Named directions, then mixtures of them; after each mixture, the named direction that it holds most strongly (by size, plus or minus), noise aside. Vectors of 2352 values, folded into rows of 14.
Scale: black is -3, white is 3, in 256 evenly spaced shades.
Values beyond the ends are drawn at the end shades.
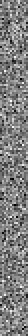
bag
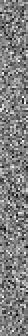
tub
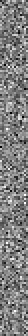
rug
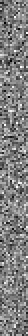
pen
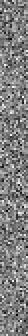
tub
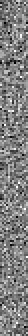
pen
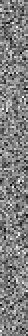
tub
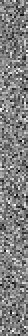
tub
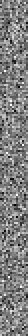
bag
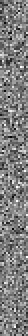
pen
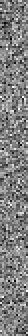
tub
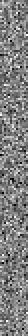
pen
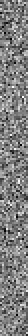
tub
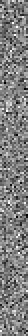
rug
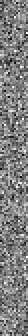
pen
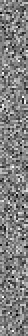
tub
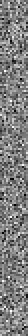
bag
